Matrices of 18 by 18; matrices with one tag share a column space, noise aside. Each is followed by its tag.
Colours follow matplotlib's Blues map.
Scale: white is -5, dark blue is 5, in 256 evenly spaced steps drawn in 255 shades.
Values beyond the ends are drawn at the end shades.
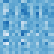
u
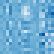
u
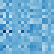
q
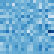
q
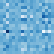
q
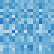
q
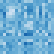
u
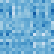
u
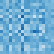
q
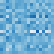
q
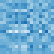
q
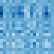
u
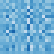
q
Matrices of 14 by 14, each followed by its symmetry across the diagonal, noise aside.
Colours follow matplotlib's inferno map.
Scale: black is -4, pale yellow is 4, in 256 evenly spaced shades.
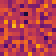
antisymmetric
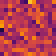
antisymmetric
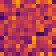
antisymmetric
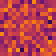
symmetric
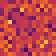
symmetric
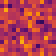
antisymmetric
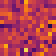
antisymmetric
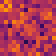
symmetric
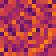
symmetric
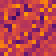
symmetric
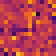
antisymmetric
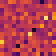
antisymmetric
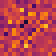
symmetric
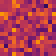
symmetric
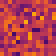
antisymmetric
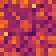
symmetric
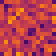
symmetric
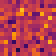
antisymmetric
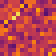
symmetric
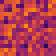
symmetric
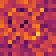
symmetric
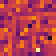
antisymmetric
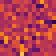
antisymmetric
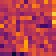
antisymmetric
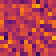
antisymmetric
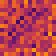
symmetric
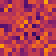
symmetric
